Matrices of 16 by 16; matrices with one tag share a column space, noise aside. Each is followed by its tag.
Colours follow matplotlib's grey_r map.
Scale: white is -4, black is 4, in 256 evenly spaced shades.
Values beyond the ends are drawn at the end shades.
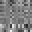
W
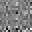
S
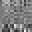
W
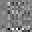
S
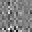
S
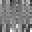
W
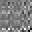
S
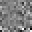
S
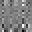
W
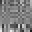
W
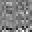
S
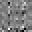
S
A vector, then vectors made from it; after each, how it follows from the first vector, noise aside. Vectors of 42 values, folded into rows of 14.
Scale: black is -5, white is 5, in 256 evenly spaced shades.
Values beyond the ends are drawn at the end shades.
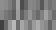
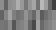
reversed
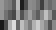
scaled up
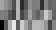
scaled up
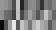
scaled up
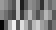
scaled up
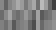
reversed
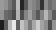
scaled up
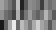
scaled up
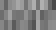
reversed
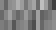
reversed
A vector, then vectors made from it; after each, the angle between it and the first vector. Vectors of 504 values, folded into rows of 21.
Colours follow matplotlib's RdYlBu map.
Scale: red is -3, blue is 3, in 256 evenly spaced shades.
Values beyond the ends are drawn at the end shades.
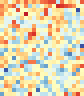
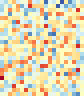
partly opposed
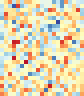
partly opposed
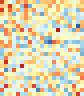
partly aligned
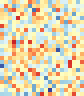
orthogonal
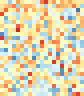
partly aligned
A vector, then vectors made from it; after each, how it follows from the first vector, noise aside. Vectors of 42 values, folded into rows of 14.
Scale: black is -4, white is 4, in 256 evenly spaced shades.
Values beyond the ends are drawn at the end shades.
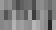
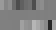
partly zeroed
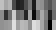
scaled up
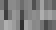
wrapped around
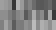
wrapped around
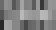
wrapped around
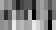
scaled up
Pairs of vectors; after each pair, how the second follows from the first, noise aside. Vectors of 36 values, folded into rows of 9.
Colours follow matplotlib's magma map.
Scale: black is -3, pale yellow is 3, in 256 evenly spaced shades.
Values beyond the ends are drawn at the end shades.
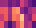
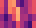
wrapped around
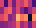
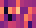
reversed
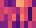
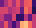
wrapped around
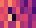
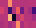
partly zeroed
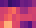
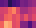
copied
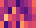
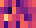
copied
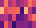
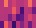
partly zeroed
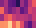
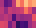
reversed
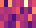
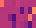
partly zeroed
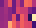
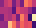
copied
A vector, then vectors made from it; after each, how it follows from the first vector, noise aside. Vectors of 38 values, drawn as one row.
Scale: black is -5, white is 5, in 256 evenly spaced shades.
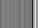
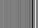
partly zeroed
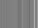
partly zeroed
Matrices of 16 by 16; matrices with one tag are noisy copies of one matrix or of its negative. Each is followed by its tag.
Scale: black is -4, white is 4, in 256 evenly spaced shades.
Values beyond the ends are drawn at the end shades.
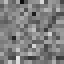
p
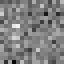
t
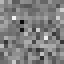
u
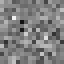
u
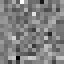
p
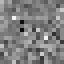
u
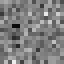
t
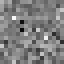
u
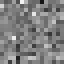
p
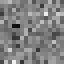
t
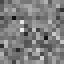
u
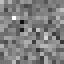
u
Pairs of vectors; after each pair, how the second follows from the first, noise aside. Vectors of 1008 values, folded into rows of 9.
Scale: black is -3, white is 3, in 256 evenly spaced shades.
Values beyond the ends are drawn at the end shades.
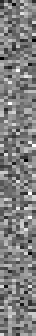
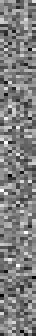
reversed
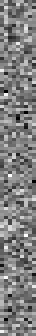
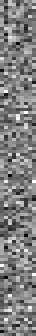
negated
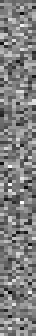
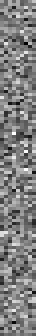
reversed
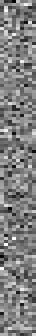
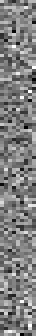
reversed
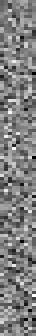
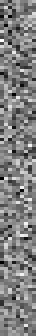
reversed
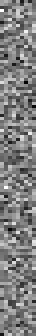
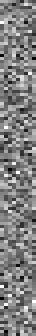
wrapped around
